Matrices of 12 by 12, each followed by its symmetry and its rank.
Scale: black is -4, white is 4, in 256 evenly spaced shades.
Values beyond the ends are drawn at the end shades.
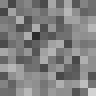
symmetric, full rank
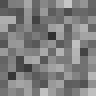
neither, full rank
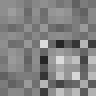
symmetric, rank two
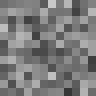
neither, full rank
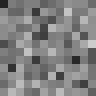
neither, full rank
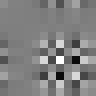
symmetric, rank one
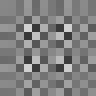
symmetric, rank one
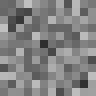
symmetric, full rank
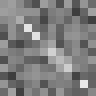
symmetric, full rank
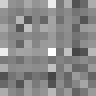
symmetric, rank two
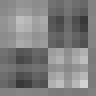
symmetric, rank one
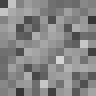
symmetric, full rank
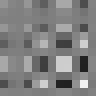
symmetric, rank one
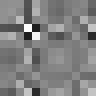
symmetric, rank two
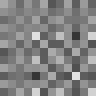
symmetric, rank two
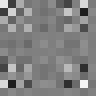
symmetric, rank two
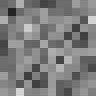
symmetric, full rank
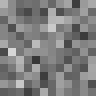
neither, full rank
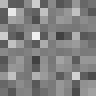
symmetric, rank two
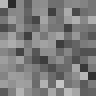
neither, full rank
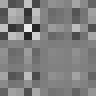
symmetric, rank one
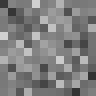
symmetric, full rank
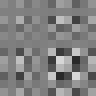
symmetric, rank one
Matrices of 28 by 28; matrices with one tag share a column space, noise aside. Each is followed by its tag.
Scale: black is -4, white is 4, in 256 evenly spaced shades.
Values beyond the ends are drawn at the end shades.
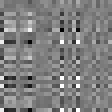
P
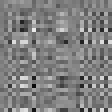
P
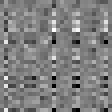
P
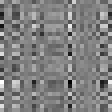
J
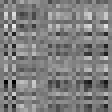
J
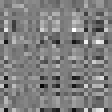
P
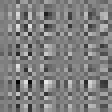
J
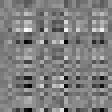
P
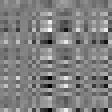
P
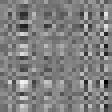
J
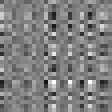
J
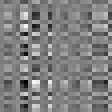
J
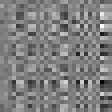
J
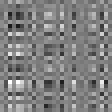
J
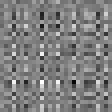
J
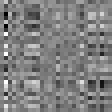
J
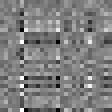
P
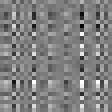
J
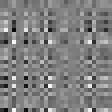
P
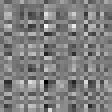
J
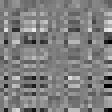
P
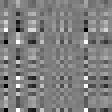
P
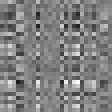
J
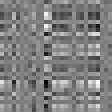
J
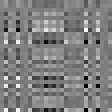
P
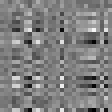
P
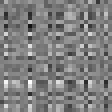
J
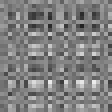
J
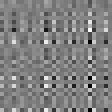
P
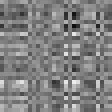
J
